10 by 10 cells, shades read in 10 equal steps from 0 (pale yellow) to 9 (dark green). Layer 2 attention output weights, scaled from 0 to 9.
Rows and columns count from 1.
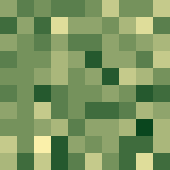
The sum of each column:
46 52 43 48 51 50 47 47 47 42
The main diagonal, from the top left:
4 4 6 3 5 5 7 3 7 7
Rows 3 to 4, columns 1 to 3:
4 5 6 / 6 5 5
